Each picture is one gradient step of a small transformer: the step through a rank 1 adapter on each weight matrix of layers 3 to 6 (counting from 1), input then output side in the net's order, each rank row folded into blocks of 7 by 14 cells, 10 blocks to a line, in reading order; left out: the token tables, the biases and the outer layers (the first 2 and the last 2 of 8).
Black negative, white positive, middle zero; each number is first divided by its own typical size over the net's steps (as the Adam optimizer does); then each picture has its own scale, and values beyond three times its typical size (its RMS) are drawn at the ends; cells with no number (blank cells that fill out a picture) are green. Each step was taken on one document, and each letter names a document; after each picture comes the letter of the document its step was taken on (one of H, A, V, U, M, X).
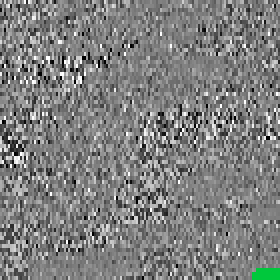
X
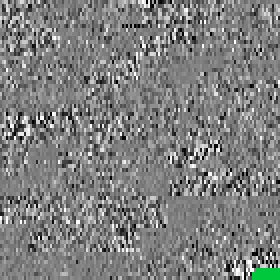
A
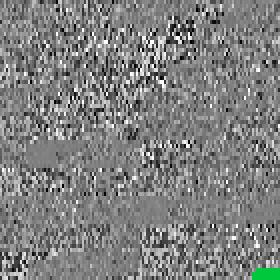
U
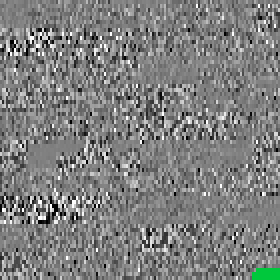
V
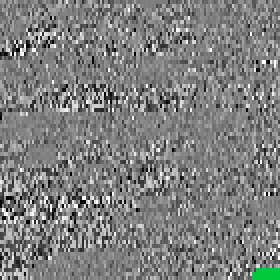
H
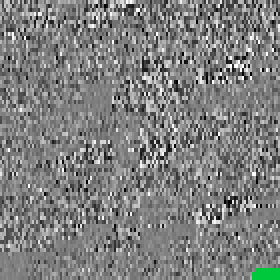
H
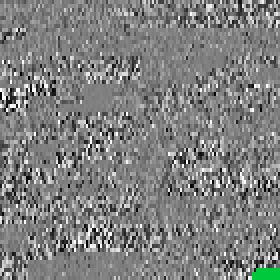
A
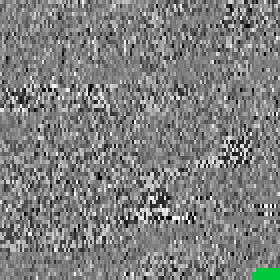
X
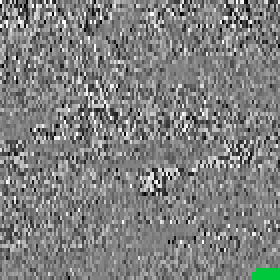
X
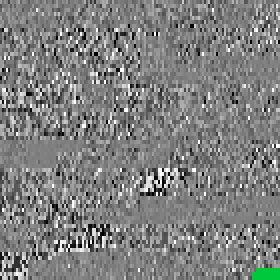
V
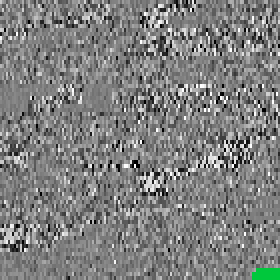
X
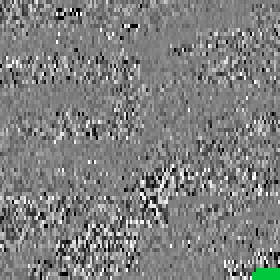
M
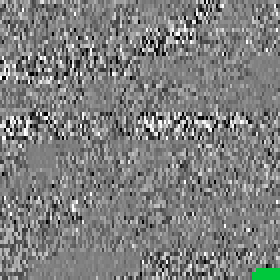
U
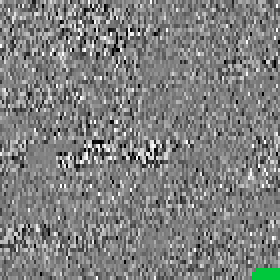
V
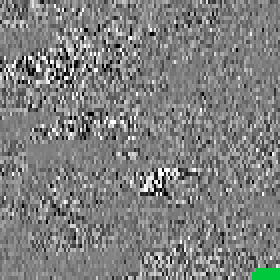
U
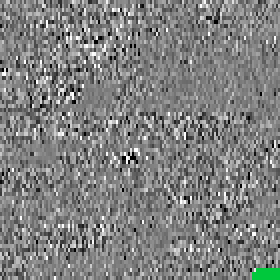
V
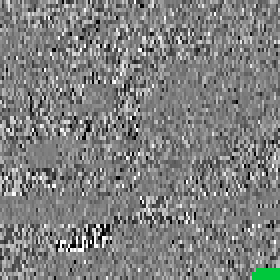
V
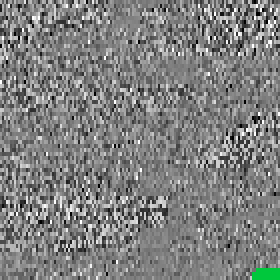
X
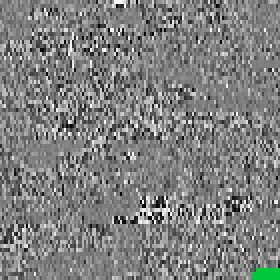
U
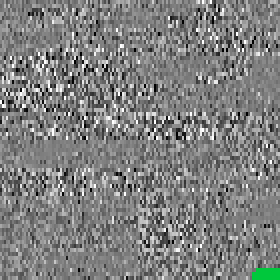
U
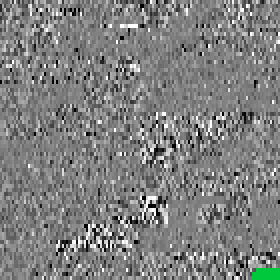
M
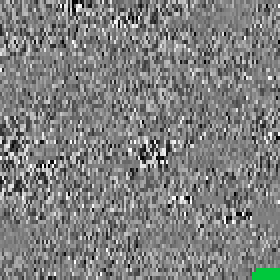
H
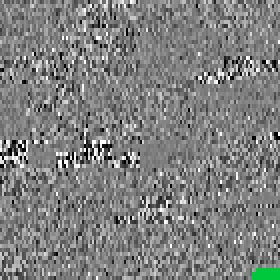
V
